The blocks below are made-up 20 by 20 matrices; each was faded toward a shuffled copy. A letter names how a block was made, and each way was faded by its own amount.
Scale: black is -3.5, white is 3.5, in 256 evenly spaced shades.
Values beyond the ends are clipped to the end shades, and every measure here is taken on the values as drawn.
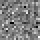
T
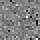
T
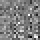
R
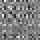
R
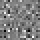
R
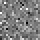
T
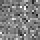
T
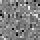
T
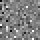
T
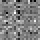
R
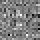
R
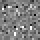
T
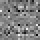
R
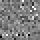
T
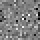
T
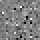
T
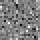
T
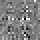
R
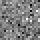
T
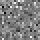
T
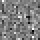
T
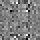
R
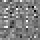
R
